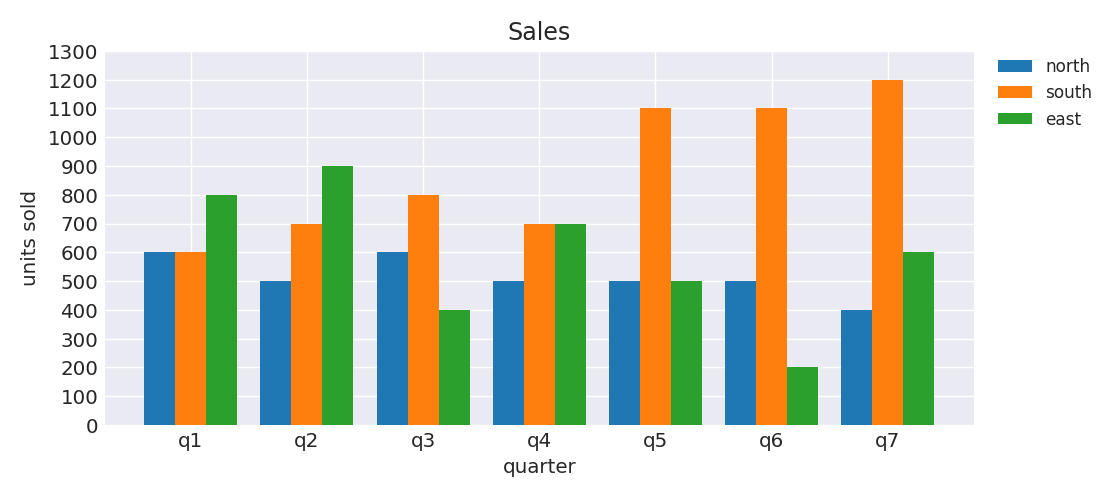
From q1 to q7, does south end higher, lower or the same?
higher
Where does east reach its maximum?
q2
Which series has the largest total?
south
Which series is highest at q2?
east
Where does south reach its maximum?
q7
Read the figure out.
Title: Sales
x-axis: quarter, ticks q1 q2 q3 q4 q5 q6 q7
y-axis: units sold, ticks 0 100 200 300 400 500 600 700 800 900 1000 1100 1200 1300
Legend: north, south, east
Values:
north: 600 500 600 500 500 500 400
south: 600 700 800 700 1100 1100 1200
east: 800 900 400 700 500 200 600
